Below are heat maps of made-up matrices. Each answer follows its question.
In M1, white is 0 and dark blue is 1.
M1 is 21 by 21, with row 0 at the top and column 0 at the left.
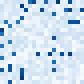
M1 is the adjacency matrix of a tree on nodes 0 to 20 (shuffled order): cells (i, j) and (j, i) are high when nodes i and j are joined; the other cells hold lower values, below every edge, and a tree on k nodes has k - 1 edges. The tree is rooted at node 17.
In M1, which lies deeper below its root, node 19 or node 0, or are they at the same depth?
node 19
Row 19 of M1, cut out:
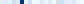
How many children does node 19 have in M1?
0
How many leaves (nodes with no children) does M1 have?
16
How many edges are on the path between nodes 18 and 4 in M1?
2
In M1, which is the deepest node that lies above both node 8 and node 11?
0
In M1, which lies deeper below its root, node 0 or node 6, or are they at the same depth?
node 6
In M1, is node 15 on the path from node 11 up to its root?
no
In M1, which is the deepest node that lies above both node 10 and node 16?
2
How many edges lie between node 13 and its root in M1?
1
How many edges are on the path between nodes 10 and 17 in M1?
2
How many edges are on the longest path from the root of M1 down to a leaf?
2
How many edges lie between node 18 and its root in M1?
2
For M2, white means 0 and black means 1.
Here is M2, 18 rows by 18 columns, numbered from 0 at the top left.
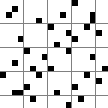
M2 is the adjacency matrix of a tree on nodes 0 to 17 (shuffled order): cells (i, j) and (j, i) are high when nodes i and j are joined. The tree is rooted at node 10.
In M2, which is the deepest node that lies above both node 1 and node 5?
2
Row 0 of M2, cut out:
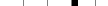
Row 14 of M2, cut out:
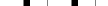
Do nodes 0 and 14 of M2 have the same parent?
yes
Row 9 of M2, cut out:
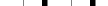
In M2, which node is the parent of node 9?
15
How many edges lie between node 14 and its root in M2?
6
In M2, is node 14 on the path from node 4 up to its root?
yes
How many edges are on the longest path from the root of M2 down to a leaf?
12
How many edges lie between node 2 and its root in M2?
1
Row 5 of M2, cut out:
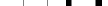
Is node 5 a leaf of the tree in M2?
no
